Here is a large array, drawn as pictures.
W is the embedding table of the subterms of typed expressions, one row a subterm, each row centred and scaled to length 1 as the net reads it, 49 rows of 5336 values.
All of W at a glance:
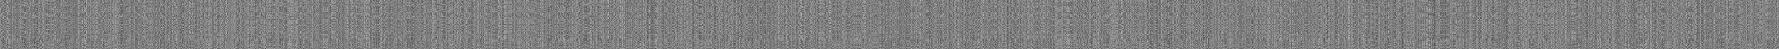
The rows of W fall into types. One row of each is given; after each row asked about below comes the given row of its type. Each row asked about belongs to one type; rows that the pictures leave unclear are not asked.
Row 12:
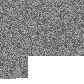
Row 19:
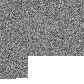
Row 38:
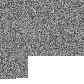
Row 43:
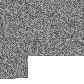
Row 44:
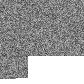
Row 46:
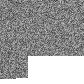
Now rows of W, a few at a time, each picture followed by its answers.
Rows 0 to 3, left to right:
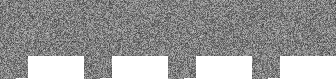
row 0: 43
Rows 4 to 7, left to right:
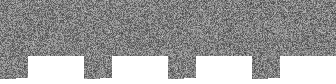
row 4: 44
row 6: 19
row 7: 38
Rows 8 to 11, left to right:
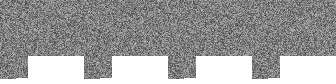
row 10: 12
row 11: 38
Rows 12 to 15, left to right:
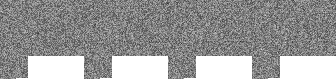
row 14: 43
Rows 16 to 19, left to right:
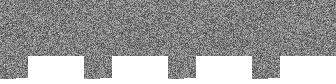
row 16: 19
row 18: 12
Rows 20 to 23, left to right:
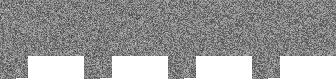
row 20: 38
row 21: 44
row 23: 12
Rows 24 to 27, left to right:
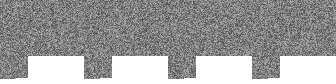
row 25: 19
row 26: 12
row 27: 44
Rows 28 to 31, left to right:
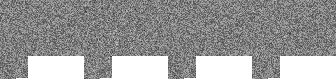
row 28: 12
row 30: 12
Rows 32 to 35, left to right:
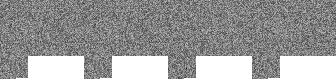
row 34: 43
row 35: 38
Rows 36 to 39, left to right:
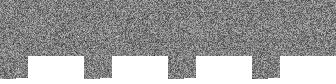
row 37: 12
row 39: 38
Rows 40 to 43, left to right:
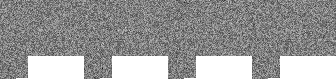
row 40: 38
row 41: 43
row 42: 46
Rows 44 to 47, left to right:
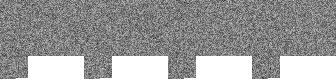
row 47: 43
